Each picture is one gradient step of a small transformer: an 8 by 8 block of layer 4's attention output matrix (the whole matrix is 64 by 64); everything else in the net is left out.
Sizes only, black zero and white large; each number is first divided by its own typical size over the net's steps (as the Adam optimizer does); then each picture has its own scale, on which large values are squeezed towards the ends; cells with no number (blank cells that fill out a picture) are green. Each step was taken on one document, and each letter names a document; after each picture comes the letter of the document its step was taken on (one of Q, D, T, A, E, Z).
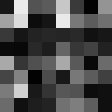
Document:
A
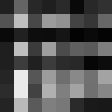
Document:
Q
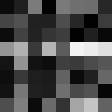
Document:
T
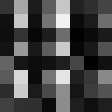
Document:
A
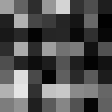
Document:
A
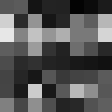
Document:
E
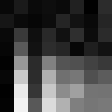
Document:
Q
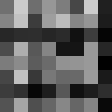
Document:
A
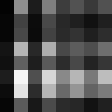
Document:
Q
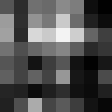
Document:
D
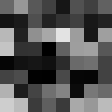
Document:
E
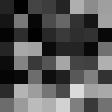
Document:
T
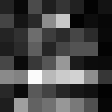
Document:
D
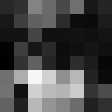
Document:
D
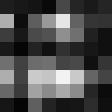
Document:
D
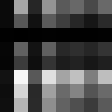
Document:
Q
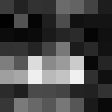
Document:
D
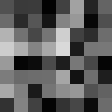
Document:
A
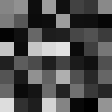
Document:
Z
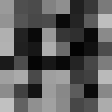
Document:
Z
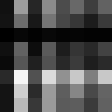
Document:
Q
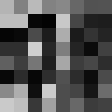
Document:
E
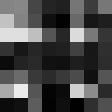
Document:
E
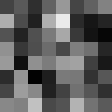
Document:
D
